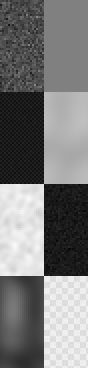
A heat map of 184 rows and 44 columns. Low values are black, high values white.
It is made of 4 by 2 panels. Panel 1,1: low, fine-grained. Panel 1,2: middling, flat. Panel 2,1: very low, checkered, faint in contrast. Panel 2,2: high, smooth, faint in contrast. Panel 3,1: very high, blotchy, faint in contrast. Panel 3,2: very low, fine-grained, faint in contrast. Panel 4,1: low, smooth. Panel 4,2: very high, checkered, faint in contrast.
